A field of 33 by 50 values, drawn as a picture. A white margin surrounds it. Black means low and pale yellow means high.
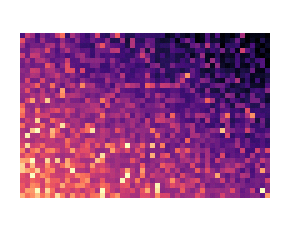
The top right is the ninth with the lowest average. The bottom left is the ninth with the highest average. No row or column stands out. Neither half mirrors the other. Fine speckle covers the field. Values rise toward the bottom left.
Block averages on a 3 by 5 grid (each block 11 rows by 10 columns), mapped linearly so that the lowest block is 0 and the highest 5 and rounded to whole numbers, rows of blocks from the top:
3 2 1 1 0 | 4 3 2 2 1 | 5 4 4 3 2
